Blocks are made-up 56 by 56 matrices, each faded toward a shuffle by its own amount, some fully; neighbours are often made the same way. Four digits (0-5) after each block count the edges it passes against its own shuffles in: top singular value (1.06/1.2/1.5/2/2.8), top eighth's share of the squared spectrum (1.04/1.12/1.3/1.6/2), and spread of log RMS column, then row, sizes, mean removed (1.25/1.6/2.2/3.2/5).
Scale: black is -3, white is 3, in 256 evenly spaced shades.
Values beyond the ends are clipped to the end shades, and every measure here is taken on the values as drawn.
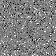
2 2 0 0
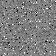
2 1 0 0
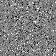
2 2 0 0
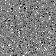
2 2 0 0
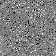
2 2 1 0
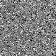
0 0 0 0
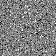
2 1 0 0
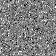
0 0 0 0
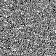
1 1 0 0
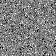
0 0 0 0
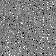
3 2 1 0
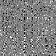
4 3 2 1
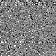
3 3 1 1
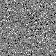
1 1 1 0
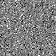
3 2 0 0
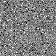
3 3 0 1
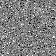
1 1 0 0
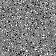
1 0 0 0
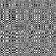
5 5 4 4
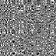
4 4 2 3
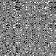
4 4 2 2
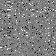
3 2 1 1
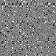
4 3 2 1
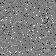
0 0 0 0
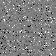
3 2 0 1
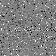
2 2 0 0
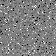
2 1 1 0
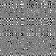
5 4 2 3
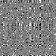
4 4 2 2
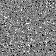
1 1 0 1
